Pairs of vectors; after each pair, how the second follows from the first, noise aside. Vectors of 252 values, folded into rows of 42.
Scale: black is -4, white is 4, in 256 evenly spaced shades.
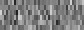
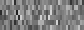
sign-scrambled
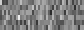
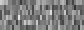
sign-scrambled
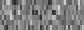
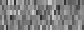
sign-scrambled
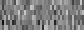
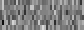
sign-scrambled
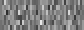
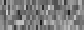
sign-scrambled
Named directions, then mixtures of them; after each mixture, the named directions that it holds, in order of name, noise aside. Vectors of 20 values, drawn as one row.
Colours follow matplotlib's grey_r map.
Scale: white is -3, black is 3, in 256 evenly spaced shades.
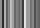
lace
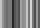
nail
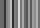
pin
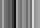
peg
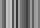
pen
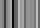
nail, pin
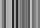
nail, pen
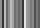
lace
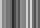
nail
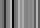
nail, pin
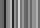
pin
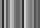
lace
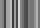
pen, pin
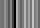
lace, peg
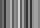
nail, pin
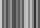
lace, nail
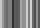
nail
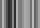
peg, pen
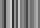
pen, pin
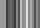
nail, pen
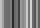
nail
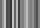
pen, pin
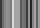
nail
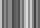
lace, nail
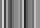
lace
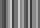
pin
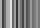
lace, pen
